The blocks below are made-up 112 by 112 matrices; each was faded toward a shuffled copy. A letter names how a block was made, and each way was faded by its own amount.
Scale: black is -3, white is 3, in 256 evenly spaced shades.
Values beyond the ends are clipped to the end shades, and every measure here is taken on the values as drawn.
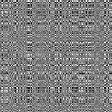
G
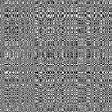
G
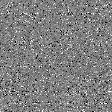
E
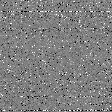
E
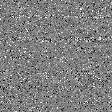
E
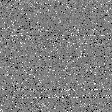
E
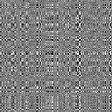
G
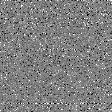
E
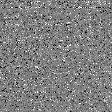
E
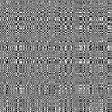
G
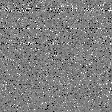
E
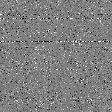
E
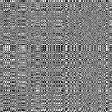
G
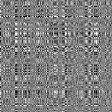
G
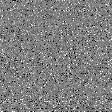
E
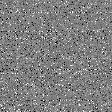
E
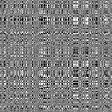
G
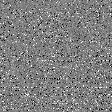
E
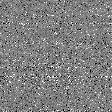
E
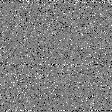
E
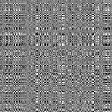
G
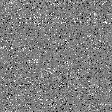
E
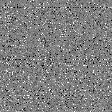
E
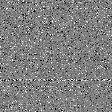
E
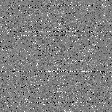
E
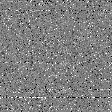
E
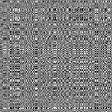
G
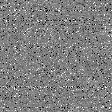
E
